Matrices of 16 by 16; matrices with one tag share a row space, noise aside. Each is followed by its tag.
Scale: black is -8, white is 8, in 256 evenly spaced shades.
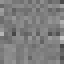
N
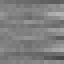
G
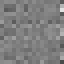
N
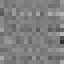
N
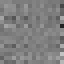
N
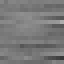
G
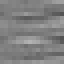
G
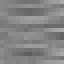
G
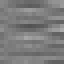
G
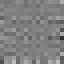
N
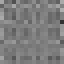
N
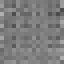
N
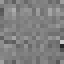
N
